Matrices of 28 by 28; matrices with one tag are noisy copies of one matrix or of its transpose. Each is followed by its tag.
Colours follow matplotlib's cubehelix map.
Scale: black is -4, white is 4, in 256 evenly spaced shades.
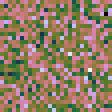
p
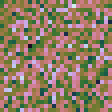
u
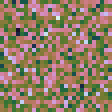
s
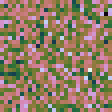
p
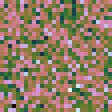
p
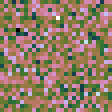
s
